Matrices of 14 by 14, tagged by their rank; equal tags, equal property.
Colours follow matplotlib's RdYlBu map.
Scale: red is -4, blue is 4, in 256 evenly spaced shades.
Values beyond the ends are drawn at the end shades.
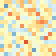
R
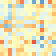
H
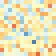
R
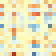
H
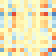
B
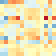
H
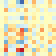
B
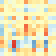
B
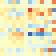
H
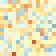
R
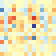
H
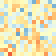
R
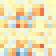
B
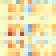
B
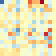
H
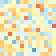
R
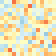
R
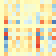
B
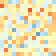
R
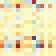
B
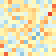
R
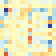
H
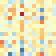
H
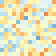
R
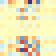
B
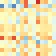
B
